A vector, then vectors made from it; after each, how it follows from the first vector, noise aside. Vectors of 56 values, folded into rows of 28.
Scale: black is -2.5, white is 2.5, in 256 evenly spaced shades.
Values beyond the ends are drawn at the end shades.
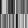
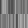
shrunk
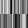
reversed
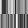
negated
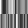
negated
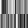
negated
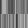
shrunk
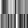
negated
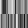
negated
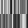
reversed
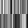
reversed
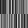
sign-scrambled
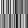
sign-scrambled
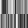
negated
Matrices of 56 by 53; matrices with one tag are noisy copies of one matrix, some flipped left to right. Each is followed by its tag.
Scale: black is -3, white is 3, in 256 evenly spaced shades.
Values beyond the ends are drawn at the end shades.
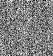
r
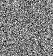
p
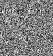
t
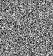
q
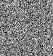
p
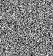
q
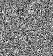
t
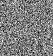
p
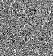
t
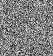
p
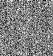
r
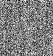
r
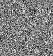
t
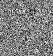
t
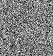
p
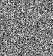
q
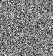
q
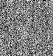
r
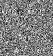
t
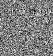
t
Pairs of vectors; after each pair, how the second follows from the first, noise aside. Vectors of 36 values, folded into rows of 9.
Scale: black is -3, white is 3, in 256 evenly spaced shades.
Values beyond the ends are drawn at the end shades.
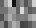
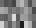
reversed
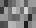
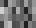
sign-scrambled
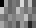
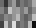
reversed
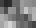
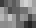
reversed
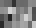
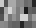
reversed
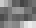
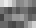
reversed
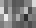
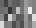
reversed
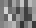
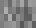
shrunk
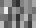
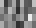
reversed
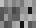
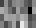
sign-scrambled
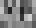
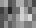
sign-scrambled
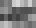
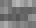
shrunk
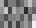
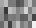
sign-scrambled
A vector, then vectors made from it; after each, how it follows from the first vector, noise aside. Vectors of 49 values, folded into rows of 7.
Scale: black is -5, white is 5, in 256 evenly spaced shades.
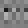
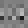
reversed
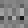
reversed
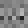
reversed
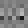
reversed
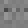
shrunk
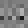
reversed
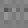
shrunk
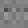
shrunk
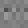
shrunk
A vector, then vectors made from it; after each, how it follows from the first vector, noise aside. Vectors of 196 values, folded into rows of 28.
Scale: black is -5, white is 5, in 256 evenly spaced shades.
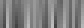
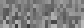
sign-scrambled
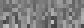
sign-scrambled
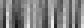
scaled up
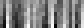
scaled up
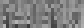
sign-scrambled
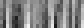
scaled up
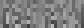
sign-scrambled
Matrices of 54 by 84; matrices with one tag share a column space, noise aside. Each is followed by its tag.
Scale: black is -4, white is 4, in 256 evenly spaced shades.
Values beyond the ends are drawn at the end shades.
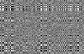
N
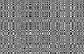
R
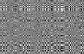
N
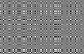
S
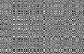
S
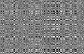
S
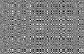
S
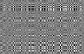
N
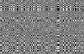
N
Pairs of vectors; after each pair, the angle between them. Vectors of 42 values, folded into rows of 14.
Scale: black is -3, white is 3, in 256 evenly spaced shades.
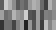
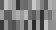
nearly parallel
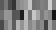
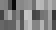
partly aligned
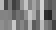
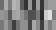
nearly opposite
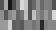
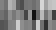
partly opposed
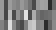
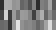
partly opposed
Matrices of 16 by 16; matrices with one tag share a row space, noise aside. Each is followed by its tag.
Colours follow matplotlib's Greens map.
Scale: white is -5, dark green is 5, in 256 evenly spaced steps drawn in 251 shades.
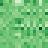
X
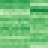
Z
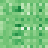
X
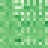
X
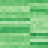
Z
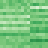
Z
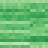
Z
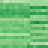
Z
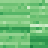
Z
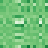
X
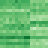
Z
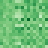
X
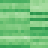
Z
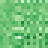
X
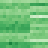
Z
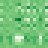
X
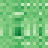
X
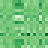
X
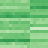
Z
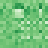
X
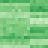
Z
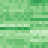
Z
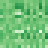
X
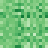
X
